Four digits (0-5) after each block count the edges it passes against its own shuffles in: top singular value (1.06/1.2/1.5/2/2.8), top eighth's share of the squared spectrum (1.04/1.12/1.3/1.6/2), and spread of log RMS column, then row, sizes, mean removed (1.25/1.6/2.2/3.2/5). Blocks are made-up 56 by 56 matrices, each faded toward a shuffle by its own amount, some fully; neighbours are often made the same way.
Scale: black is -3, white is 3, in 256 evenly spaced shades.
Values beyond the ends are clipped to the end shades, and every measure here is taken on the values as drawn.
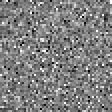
2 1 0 0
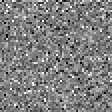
3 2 0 1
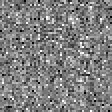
3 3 1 1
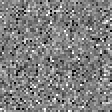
3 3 1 1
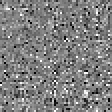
3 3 2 1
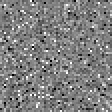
1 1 0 0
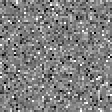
2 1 0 0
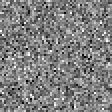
0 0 0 0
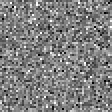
0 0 0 0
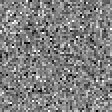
0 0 0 0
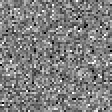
0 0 0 0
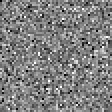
0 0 0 0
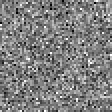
0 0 0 0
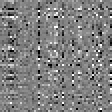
4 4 3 2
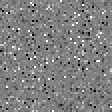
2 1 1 0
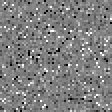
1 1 0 0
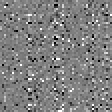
4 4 2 2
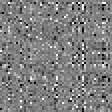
4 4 3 2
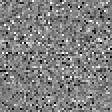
1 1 0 1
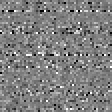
2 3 0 3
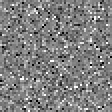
0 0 0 1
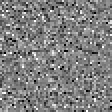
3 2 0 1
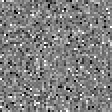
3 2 0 1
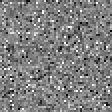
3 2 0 1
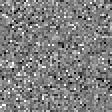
3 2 0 1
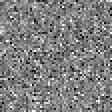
3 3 1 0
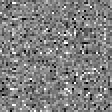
3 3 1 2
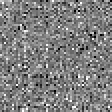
3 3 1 1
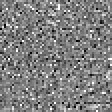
3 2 0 1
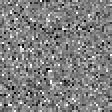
0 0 0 1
